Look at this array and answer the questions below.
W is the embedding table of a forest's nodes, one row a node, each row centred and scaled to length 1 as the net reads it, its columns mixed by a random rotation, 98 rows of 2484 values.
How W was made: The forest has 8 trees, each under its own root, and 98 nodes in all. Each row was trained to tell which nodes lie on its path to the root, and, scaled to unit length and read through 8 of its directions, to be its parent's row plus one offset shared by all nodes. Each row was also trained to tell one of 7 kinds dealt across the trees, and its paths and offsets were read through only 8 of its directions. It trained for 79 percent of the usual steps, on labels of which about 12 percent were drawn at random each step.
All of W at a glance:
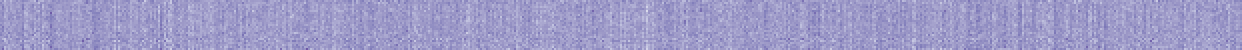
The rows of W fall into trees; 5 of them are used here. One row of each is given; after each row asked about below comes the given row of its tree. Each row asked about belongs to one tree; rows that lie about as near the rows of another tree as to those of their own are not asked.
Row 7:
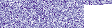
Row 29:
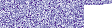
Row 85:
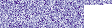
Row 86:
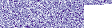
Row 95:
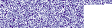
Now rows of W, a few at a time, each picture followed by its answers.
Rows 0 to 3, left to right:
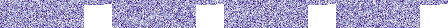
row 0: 7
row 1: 95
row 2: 29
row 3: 7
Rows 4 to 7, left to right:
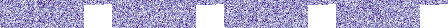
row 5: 29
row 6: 95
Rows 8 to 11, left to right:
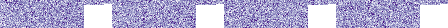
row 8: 86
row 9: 86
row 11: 85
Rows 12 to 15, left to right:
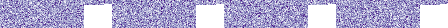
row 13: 95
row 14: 85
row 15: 29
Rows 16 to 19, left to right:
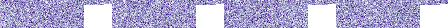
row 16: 86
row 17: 29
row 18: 7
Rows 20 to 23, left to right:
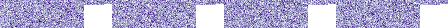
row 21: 85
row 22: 85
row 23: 85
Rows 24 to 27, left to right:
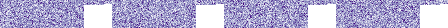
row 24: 86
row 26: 85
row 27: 95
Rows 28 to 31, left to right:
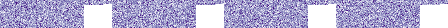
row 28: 29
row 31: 86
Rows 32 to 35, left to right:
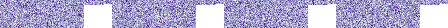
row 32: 85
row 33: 86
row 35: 85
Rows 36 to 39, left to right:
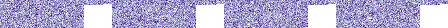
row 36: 85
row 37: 95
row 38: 95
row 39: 85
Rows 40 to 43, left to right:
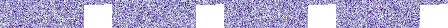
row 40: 86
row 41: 85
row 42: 95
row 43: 86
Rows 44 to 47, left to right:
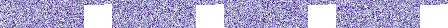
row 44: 86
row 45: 85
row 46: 86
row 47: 29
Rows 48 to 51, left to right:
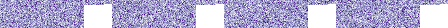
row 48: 29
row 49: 85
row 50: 86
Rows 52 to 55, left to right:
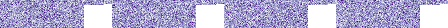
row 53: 95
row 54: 86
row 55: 86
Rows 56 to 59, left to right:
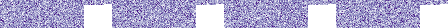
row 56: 29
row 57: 95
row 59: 95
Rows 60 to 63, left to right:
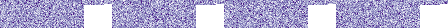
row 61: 29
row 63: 7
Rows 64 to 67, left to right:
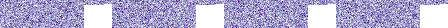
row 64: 86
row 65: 7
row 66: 85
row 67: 85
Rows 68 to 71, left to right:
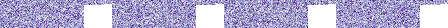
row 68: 95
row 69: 85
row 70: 95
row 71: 86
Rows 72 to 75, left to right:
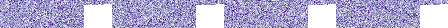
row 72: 86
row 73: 86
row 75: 95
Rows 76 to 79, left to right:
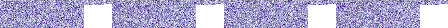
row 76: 85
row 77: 7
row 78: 7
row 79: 7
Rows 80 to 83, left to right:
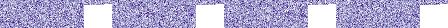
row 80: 95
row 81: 85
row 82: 95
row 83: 29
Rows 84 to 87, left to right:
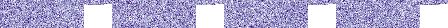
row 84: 7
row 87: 7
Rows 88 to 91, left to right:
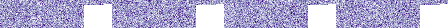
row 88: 85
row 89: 86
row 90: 86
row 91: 86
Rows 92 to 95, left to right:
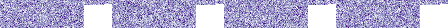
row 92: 86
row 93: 85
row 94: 29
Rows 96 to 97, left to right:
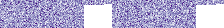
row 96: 29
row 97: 95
